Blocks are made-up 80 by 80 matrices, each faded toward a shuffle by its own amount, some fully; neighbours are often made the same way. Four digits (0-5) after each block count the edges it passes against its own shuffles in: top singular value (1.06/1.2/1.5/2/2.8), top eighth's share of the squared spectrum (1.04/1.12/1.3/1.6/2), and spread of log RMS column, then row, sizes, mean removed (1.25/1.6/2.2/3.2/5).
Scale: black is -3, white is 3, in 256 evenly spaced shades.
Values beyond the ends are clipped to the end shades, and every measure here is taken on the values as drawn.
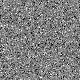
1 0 0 0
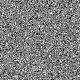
0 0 0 0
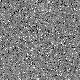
1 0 0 0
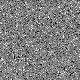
0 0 0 0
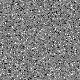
2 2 0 0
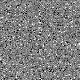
3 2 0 1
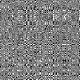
5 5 3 3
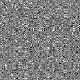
4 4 2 2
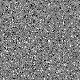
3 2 0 0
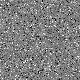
0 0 0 0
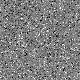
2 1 0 0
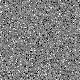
2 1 0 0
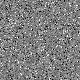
0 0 0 0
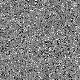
2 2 0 0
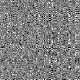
4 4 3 2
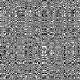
5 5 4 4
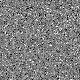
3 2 0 0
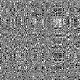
4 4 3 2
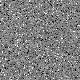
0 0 0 0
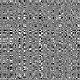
5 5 4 3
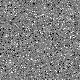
1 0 0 0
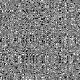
4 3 2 2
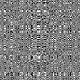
5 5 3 3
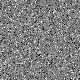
1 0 0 0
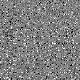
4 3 1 2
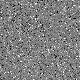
1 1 0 0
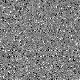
3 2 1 1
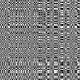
5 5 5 4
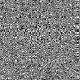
4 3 2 2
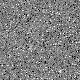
1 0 0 0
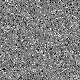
1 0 0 0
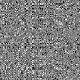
4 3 2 2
